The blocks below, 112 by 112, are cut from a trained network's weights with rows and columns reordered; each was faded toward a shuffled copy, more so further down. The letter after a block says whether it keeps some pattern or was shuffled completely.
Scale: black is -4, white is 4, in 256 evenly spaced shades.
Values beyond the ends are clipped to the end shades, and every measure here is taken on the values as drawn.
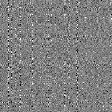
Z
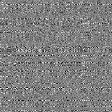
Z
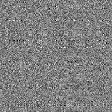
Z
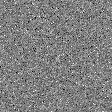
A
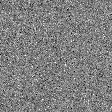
A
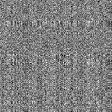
Z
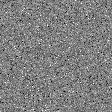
A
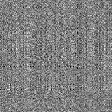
Z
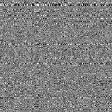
Z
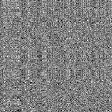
Z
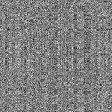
Z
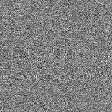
Z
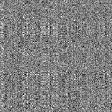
Z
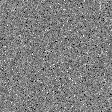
A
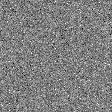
A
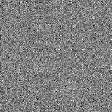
Z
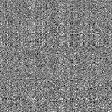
Z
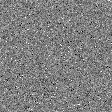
A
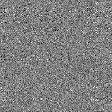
Z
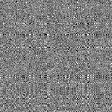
Z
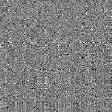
Z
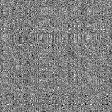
Z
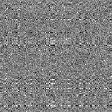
Z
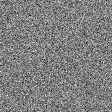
A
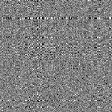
Z
